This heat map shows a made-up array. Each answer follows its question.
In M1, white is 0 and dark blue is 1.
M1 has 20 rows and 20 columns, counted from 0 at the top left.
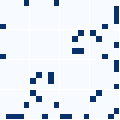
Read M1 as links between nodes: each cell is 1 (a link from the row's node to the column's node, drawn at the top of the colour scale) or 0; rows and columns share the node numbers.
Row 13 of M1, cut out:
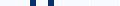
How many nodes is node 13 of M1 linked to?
2
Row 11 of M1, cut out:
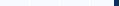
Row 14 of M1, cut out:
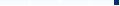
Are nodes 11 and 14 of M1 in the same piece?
yes
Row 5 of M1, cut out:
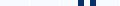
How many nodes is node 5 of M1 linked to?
2
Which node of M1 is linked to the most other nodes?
node 19
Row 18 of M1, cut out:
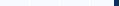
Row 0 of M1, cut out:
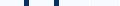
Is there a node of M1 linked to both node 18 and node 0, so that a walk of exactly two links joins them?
no
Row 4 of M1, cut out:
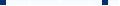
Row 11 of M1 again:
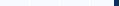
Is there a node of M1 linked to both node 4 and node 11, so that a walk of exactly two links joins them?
no
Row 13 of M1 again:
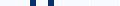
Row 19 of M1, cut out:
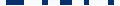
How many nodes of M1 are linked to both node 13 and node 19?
0
